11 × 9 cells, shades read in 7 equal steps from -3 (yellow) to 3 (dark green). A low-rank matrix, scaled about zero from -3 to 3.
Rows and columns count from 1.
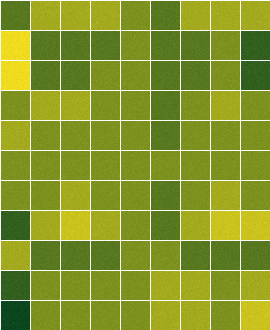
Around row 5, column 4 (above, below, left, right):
0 0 0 0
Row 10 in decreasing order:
2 0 0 0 0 0 -1 -1 -1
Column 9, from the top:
-1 2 2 0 0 0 0 -2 1 -1 -2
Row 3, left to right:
-3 1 1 0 0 1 1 0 2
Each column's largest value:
3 1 1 1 0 1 1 1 2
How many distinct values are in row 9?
3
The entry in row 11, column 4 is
0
